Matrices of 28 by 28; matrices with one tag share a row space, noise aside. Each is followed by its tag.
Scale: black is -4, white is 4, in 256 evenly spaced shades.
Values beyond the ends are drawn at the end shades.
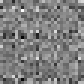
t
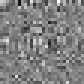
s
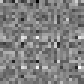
t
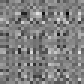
s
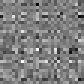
t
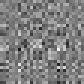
s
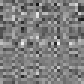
t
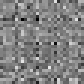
t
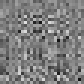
s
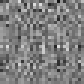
s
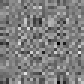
s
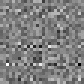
s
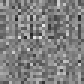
s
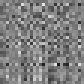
s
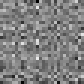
t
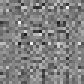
s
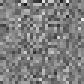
s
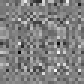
s
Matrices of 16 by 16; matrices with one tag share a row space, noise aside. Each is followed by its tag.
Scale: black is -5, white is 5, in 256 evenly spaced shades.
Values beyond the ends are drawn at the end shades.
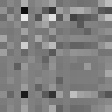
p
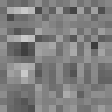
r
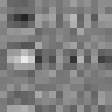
r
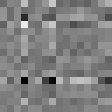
p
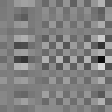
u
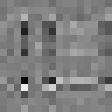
p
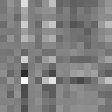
p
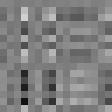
p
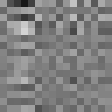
r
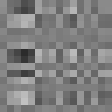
r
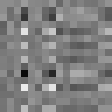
p
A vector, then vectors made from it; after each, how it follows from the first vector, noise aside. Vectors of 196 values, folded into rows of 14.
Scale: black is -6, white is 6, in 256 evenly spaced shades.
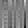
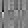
wrapped around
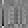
wrapped around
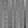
shrunk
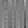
shrunk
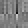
wrapped around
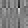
wrapped around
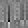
wrapped around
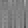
shrunk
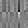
wrapped around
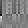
wrapped around
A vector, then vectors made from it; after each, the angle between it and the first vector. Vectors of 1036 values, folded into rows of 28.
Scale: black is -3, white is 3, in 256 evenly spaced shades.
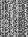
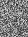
orthogonal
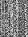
nearly parallel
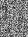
partly aligned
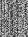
nearly opposite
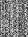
nearly parallel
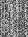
nearly parallel
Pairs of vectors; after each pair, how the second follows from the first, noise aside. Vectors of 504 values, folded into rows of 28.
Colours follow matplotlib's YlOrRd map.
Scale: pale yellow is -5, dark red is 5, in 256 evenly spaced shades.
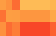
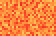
shuffled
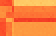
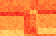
wrapped around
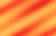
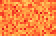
shuffled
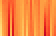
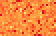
shuffled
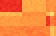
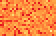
shuffled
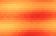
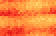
wrapped around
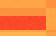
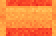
wrapped around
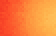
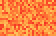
shuffled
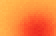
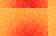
wrapped around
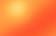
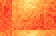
wrapped around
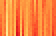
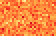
shuffled
